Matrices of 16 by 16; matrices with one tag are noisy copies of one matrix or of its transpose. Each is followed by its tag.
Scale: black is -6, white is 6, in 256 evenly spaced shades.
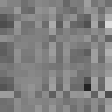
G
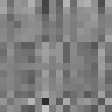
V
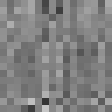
V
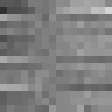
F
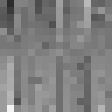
F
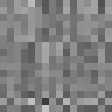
V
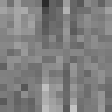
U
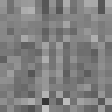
V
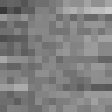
F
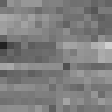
U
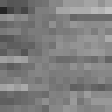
F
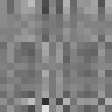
V
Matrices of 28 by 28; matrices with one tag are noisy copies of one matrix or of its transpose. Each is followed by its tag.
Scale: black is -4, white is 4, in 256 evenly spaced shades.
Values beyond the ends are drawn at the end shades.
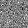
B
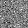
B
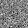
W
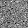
B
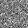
W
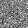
W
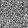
B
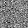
B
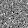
W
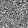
W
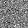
B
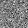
W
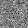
W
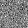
B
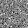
W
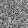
W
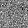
B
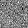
B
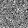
W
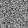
B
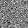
B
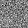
B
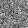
W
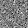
W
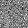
B
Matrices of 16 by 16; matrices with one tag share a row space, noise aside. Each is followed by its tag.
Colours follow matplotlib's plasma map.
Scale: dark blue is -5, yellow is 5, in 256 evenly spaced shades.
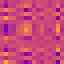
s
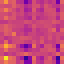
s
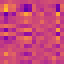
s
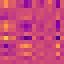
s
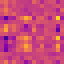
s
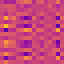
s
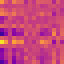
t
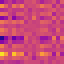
t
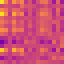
t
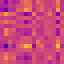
s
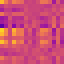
t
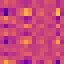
s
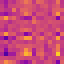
s
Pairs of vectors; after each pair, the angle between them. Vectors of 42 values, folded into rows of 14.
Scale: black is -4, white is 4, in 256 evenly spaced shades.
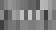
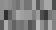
partly aligned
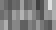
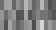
partly opposed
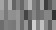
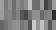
nearly parallel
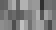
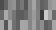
partly aligned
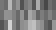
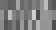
orthogonal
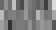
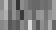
partly aligned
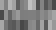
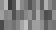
partly opposed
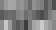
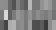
partly opposed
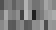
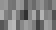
partly opposed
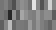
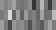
nearly opposite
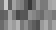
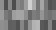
nearly opposite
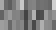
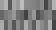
partly aligned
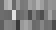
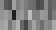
nearly opposite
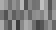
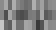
partly aligned
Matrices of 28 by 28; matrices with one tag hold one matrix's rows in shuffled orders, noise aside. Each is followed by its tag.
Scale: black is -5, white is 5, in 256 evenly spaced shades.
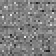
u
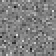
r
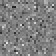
r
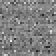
u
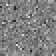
r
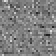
u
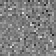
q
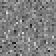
r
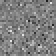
q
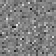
r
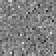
q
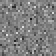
r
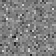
r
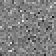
q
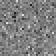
r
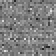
u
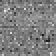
u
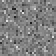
r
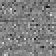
u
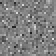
r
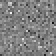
q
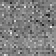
u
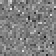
q
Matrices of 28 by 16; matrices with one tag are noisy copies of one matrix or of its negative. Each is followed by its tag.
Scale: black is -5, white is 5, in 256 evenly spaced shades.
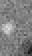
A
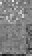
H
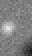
A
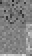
H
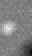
A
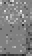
H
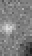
A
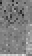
H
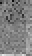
H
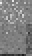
H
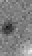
A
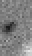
A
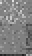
H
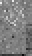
H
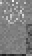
H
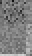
H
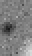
A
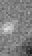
A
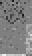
H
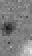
A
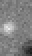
A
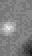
A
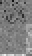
H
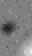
A
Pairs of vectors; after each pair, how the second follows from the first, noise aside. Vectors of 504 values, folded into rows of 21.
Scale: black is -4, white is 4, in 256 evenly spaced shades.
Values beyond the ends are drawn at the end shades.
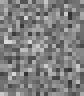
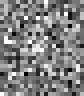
scaled up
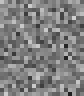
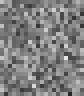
sign-scrambled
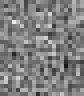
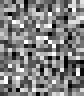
scaled up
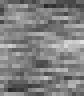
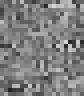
sign-scrambled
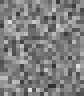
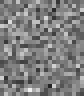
sign-scrambled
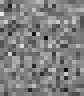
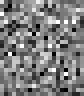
scaled up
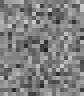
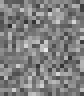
negated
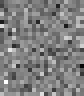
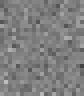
shrunk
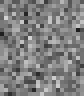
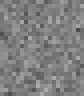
shrunk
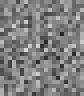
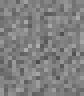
shrunk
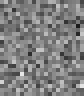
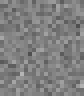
shrunk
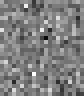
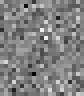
sign-scrambled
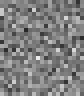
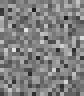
negated
